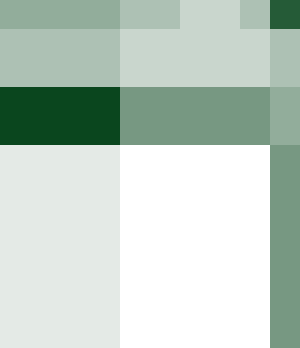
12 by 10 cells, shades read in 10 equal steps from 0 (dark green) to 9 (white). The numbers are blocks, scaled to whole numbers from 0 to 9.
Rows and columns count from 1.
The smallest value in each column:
0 0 0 0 4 4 4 4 4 1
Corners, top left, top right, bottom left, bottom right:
5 1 8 4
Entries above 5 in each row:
5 10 10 0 0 9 9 9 9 9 9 9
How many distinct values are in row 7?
3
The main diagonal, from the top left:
5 6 6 0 4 9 9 9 9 4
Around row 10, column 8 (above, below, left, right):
9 9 9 9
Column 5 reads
6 7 7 4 4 9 9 9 9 9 9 9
